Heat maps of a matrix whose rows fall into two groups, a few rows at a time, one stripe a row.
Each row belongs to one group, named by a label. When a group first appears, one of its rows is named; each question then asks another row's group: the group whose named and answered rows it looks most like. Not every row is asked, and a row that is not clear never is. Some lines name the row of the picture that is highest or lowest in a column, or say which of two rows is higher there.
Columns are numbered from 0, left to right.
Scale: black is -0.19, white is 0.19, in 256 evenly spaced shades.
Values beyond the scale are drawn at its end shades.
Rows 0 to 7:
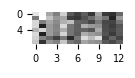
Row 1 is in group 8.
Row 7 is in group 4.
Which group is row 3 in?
4
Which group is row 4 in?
8
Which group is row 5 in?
4
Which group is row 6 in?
4
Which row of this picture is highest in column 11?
6
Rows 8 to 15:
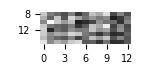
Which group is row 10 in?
8
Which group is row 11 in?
4
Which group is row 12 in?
4
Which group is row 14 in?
4
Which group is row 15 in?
8
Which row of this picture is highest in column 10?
10
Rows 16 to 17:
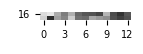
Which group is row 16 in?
8
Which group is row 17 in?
4
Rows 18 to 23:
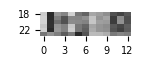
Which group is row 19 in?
4
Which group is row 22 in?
4
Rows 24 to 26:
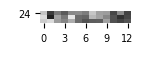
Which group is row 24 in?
4
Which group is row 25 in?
4
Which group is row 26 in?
8
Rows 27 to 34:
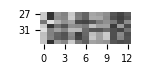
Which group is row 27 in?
4
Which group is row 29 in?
8
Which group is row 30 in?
4
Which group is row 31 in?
8
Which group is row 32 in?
4
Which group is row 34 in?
4
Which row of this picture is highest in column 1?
29
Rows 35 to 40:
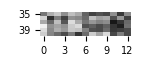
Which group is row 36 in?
4
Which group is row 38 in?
8
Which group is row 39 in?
8
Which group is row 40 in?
4
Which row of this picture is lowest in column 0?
35
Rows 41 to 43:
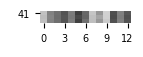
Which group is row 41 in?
4
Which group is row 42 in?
4
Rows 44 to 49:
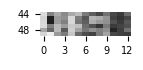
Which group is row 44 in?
8
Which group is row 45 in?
4
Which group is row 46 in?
4
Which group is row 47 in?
8
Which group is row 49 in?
8
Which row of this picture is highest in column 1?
49
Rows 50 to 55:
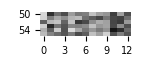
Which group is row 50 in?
4
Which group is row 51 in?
8
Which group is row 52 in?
8
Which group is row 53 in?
4
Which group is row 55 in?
4
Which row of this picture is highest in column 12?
52
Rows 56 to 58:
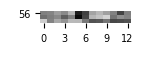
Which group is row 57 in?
4
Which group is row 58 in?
8
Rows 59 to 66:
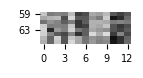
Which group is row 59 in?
4
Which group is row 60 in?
8
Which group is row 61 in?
4
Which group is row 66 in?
8
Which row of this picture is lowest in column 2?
64
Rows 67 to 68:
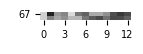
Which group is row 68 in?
8
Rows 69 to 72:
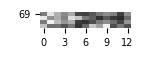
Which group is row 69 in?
8
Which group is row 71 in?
8
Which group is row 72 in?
4
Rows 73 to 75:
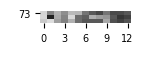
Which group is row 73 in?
8
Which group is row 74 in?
4
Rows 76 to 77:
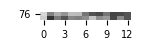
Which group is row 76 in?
8
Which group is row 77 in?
4
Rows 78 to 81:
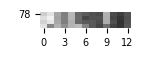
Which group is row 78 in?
8
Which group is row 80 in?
8
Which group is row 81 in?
8
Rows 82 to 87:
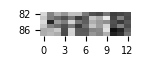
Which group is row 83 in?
4
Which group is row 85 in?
4
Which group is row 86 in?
8
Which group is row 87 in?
8
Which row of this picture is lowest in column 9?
82
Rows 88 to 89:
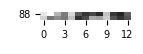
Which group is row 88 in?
8
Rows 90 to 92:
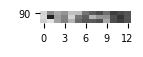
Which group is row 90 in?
8
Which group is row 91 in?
4
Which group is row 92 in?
8
